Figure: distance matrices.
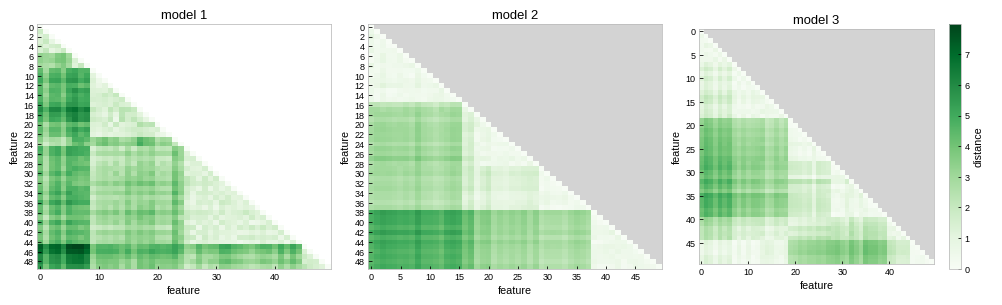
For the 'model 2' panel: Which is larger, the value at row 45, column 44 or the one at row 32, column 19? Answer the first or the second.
the second
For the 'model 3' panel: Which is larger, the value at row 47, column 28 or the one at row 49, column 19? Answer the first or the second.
the first
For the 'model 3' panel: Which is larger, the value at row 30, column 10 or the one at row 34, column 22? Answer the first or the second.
the first
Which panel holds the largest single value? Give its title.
model 1
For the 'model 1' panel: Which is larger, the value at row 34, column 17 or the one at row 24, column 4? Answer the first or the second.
the first
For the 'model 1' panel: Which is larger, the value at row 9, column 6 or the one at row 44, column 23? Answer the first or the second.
the first
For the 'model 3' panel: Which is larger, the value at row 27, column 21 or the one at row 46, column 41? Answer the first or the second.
the second
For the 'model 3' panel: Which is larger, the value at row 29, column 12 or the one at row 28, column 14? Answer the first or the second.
the first
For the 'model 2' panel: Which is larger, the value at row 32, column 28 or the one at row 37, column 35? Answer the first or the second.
the first
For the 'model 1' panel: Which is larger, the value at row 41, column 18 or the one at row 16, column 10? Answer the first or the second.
the first
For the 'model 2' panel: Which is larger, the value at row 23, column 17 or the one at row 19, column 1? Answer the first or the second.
the second
